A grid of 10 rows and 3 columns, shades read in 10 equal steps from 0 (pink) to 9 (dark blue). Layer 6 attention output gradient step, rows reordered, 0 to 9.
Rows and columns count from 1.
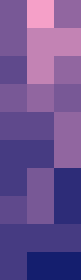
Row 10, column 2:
9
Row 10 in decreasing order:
9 9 7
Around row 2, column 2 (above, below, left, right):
0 2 5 2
